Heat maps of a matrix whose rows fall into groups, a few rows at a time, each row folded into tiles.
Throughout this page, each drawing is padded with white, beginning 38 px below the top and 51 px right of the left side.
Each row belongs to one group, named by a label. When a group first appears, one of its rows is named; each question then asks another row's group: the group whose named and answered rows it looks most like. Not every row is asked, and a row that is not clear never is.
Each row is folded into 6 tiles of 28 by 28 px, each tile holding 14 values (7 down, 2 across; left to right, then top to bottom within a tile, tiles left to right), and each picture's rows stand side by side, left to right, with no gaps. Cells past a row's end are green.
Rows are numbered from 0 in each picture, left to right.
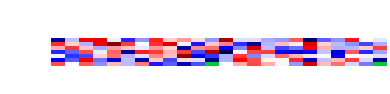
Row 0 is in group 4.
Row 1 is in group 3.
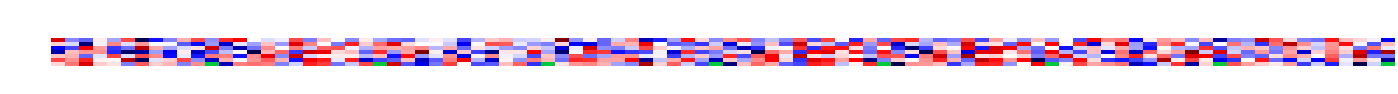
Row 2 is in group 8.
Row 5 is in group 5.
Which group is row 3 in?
3
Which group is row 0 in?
3
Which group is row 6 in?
4
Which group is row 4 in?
5
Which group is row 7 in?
4
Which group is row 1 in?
5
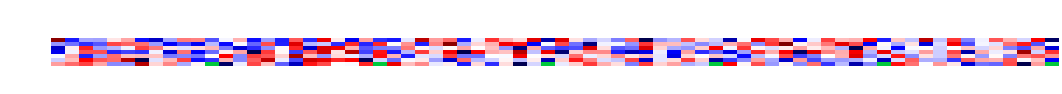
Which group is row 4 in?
4
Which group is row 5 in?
4
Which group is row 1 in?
5
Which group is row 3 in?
3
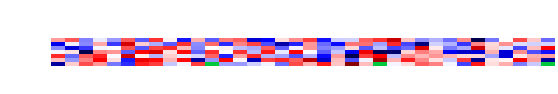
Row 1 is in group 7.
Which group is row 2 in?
3
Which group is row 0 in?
5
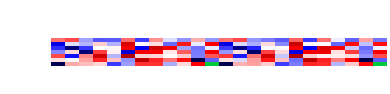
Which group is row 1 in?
5
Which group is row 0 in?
5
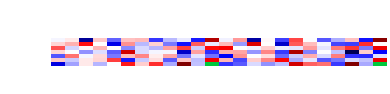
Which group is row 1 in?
7
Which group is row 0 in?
7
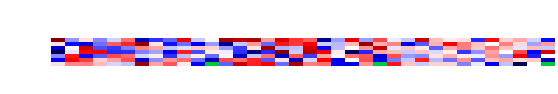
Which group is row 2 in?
4
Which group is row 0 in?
3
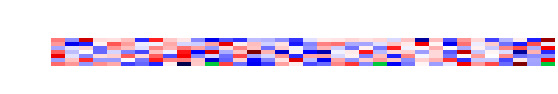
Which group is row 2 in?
7
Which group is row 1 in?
8
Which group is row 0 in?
4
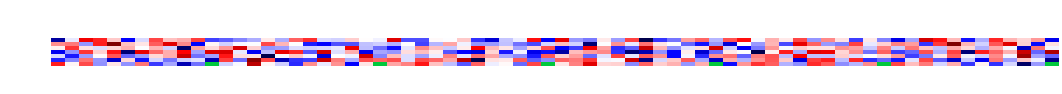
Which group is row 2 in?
3
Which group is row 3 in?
3
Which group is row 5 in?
4
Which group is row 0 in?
4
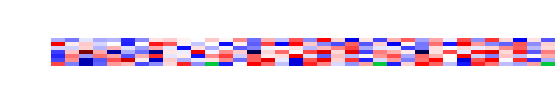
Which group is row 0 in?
8
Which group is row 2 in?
5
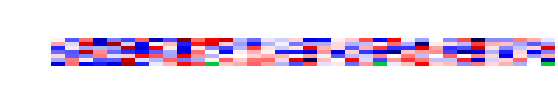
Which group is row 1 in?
3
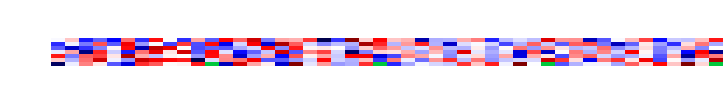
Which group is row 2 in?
7
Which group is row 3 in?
7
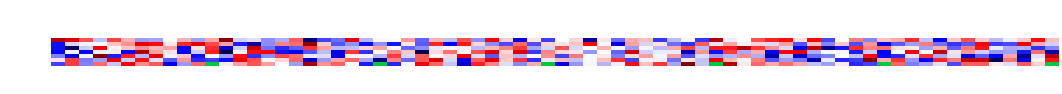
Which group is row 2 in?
5
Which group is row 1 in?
3
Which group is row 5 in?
7
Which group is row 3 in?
7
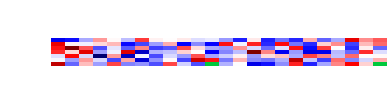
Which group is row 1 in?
8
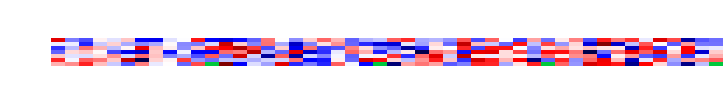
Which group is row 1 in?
8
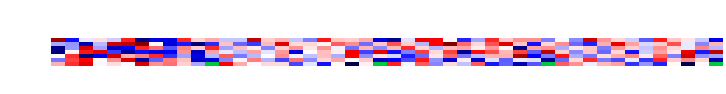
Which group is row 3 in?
4
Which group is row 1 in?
4
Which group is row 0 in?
3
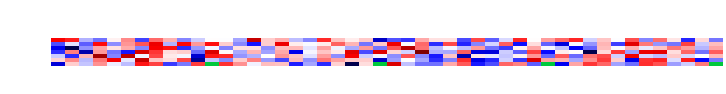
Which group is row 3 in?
5
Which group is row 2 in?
8
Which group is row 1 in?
4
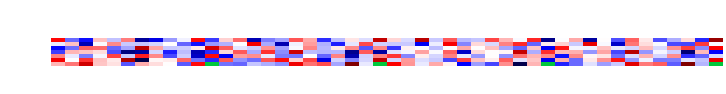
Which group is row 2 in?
4
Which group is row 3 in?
7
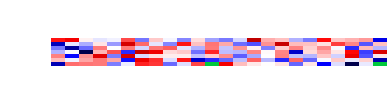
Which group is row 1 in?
4
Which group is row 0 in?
5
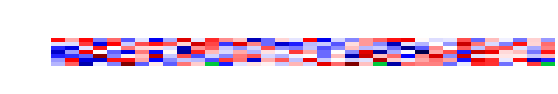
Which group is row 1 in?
7
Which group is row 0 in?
8
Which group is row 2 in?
5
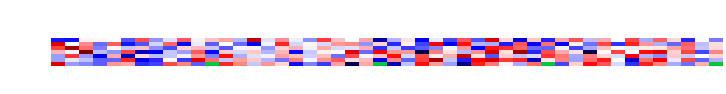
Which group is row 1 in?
4
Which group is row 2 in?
5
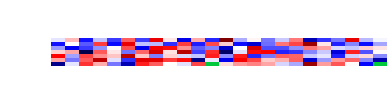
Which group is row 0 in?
5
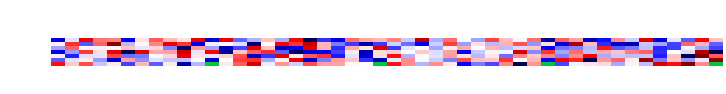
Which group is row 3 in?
7
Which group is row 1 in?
3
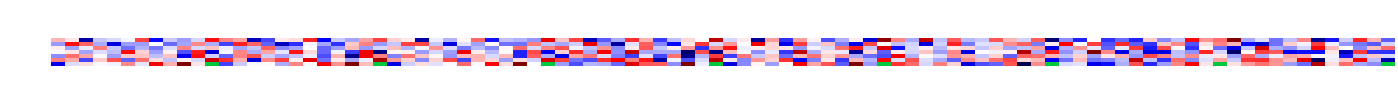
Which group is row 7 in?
3
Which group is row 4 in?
7
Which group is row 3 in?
7
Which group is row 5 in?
4
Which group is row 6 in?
8
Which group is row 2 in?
7
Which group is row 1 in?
7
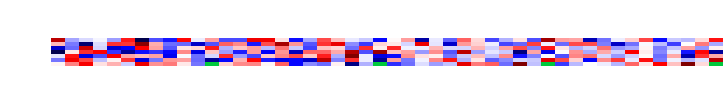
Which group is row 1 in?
4
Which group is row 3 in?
7
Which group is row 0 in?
3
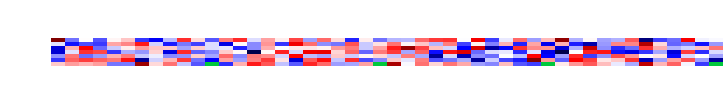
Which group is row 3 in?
3
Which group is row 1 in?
5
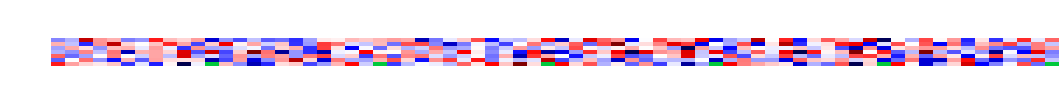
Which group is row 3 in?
4
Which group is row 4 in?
4
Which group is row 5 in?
8
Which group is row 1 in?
8
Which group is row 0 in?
4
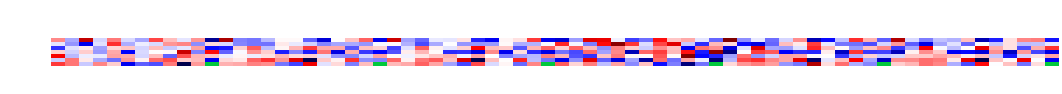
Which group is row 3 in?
4
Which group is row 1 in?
3
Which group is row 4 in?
3
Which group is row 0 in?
4
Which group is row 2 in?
3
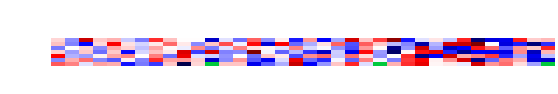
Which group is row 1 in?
8
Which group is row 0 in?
4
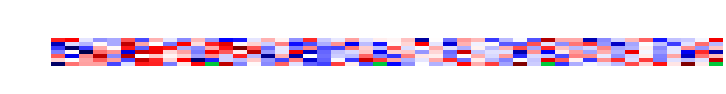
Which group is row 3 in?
7
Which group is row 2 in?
7
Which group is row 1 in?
8
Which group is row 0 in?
5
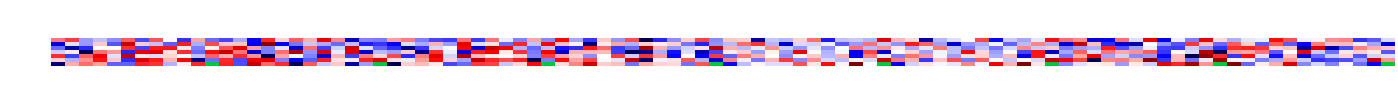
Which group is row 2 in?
5
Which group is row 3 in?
3
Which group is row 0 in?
5
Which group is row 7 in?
8
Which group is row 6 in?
7
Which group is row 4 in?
7
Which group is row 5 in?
7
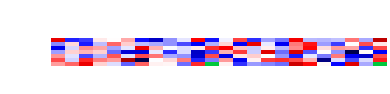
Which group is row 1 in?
7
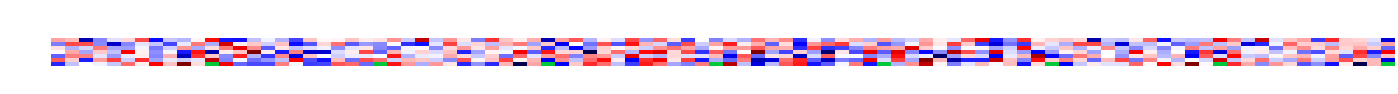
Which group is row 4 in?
8
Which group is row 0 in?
7
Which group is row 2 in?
4
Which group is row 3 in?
5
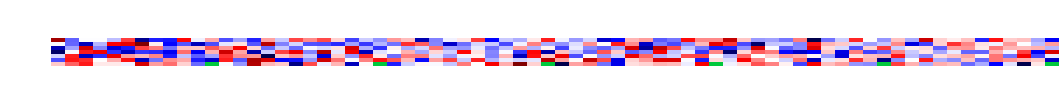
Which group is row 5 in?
4
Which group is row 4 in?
3
